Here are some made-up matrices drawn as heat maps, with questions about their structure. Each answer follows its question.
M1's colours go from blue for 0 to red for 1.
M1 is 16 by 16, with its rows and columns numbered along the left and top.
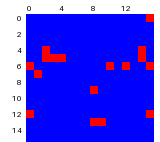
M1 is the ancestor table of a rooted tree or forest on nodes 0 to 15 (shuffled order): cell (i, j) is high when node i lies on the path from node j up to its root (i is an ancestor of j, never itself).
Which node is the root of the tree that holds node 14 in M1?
5
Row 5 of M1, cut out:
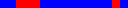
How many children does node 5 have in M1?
2
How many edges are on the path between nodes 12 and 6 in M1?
1
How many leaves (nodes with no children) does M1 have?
8
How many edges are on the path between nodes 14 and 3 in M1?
3
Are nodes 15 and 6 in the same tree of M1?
yes
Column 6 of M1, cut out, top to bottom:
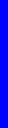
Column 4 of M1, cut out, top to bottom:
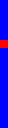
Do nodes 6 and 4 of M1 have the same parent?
no
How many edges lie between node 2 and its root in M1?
2
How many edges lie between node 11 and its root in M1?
0
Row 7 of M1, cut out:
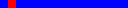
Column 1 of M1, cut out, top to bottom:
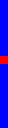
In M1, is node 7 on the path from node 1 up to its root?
yes
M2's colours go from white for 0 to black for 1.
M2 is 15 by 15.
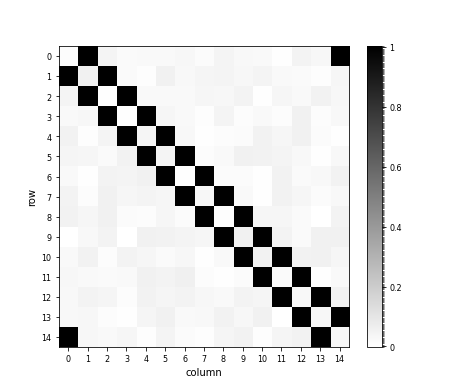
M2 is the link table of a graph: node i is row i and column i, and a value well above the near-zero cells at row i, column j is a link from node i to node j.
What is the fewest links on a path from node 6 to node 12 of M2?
6
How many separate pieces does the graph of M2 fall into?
1
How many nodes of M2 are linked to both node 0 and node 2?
1
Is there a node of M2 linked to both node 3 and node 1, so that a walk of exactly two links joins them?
yes
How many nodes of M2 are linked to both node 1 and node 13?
0
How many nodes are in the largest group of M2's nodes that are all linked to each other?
2
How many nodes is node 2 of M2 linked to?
2
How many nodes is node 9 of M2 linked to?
2
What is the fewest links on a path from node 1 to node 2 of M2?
1
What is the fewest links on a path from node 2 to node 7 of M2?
5
